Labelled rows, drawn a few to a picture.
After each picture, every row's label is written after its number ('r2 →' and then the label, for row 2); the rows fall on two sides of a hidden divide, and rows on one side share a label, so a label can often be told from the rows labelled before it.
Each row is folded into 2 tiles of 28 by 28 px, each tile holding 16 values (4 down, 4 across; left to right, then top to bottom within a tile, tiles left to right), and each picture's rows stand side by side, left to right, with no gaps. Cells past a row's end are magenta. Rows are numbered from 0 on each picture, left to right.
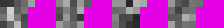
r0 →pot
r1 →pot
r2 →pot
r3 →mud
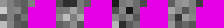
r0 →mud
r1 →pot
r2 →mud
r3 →mud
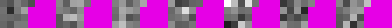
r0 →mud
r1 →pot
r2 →pot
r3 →pot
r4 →pot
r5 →mud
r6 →pot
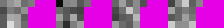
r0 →pot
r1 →mud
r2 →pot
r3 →mud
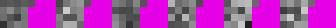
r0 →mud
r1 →pot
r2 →mud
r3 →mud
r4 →pot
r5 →pot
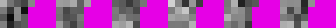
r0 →mud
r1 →mud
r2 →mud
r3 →pot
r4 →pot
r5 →mud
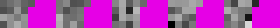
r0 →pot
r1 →mud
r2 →pot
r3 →pot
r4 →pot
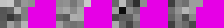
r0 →pot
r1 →pot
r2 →mud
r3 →pot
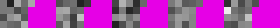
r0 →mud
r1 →mud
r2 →mud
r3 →pot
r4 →mud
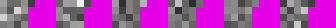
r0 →pot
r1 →pot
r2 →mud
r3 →mud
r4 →pot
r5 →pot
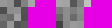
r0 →pot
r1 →pot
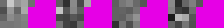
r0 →pot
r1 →mud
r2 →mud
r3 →mud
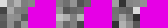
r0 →pot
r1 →mud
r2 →pot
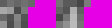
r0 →mud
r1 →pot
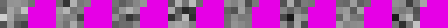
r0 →pot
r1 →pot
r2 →pot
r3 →mud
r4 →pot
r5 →mud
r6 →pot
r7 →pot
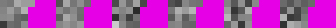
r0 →pot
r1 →pot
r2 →mud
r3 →pot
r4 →mud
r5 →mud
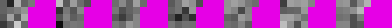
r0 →pot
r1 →pot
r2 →mud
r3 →mud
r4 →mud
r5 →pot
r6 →pot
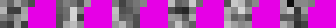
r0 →mud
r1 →pot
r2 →mud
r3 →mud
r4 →pot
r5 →mud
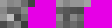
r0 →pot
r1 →mud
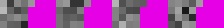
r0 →mud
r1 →mud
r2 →mud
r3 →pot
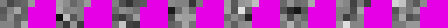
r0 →pot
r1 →pot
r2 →mud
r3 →pot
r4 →pot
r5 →mud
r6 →mud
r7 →pot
